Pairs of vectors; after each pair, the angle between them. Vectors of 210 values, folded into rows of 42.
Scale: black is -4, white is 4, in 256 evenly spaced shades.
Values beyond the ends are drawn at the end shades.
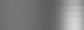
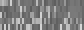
orthogonal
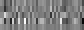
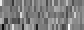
orthogonal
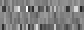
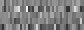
nearly parallel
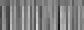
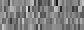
orthogonal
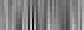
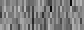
partly aligned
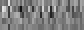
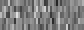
partly aligned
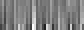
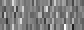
orthogonal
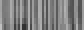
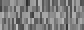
orthogonal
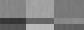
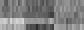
nearly opposite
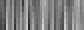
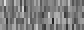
partly opposed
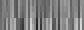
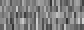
partly opposed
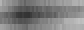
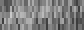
partly opposed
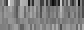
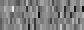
orthogonal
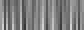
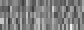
partly aligned
